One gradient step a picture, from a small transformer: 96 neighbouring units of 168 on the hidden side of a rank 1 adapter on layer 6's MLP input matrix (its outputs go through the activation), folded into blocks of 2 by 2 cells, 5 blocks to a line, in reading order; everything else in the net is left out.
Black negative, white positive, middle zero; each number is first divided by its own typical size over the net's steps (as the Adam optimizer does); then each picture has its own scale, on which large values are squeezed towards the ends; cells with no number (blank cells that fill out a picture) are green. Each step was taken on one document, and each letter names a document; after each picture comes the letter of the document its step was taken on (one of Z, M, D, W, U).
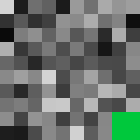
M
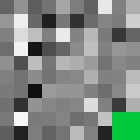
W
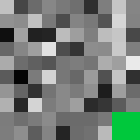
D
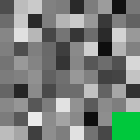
M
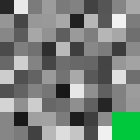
D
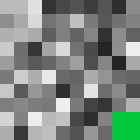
M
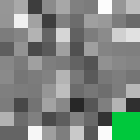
W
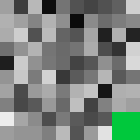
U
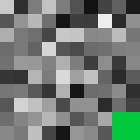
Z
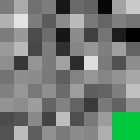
W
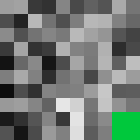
M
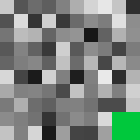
Z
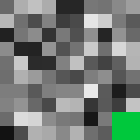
M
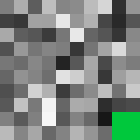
Z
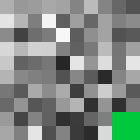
U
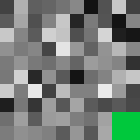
D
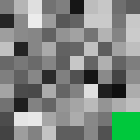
M
